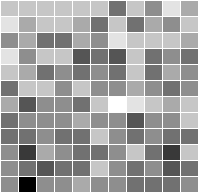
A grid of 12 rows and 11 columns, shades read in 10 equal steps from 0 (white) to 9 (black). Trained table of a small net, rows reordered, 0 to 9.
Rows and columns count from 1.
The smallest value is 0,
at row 7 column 7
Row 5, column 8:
2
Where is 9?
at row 12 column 2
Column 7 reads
5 2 1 6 5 4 0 4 4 4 4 4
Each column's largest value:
5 9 6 5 6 5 6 6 5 7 5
